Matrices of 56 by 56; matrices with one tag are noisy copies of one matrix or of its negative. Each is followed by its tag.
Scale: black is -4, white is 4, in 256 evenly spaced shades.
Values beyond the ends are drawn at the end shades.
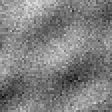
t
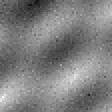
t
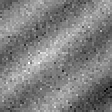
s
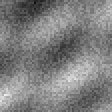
t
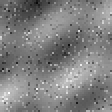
t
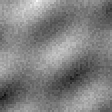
t
